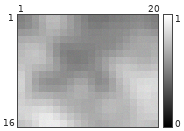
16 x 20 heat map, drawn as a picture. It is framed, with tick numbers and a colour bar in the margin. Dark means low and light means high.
Odd rows or columns: none. Stripes: none. Slope: up to the bottom. Ninth with the lowest average: top middle.
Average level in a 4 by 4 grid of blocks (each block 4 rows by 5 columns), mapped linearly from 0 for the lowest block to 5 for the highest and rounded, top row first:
2 1 0 1 | 3 0 1 3 | 3 2 2 5 | 5 4 3 4
